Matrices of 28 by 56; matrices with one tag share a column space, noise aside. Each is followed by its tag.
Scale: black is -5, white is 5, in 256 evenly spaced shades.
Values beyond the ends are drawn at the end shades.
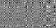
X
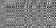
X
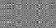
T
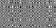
X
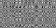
X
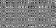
X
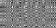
X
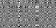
X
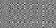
T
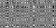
X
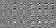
T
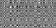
X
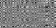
X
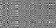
T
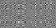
T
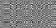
T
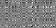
X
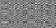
T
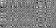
X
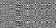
T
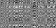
X
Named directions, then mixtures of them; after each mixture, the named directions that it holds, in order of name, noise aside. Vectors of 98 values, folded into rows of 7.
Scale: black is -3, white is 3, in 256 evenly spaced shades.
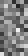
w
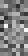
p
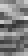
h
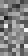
p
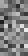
p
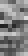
h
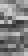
h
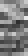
h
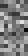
h, p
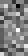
p, w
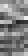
h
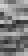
h
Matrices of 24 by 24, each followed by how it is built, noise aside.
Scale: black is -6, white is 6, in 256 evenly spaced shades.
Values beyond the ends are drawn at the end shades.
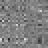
low rank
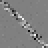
banded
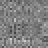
low rank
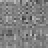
low rank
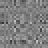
low rank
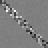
banded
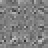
low rank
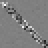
banded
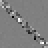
banded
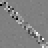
banded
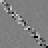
banded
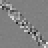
banded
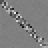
banded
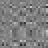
low rank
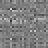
low rank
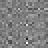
low rank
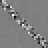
banded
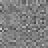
low rank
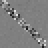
banded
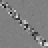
banded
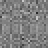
low rank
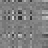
low rank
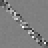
banded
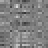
low rank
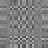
low rank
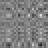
low rank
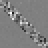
banded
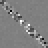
banded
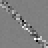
banded
